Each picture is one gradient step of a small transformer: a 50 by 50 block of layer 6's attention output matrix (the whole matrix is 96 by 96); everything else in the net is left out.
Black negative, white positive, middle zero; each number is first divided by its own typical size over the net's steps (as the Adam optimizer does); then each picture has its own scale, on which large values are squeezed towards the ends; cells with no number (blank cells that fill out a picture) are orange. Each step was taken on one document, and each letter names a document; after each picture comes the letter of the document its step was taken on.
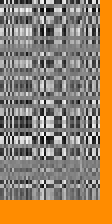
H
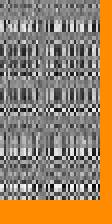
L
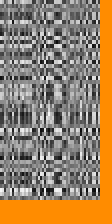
H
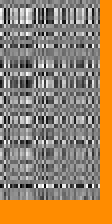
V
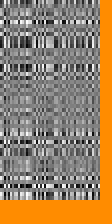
V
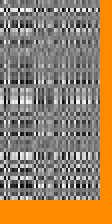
V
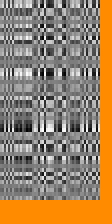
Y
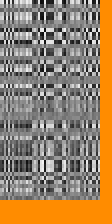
Y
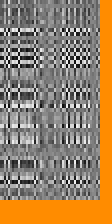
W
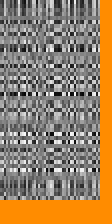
L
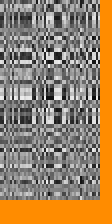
H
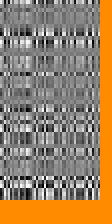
V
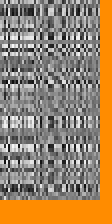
W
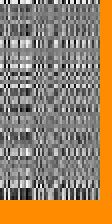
V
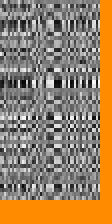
L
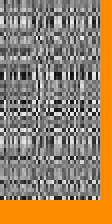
L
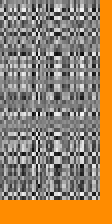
L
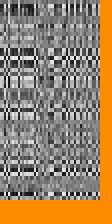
W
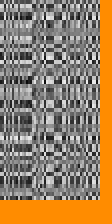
H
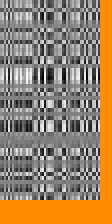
Y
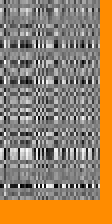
V
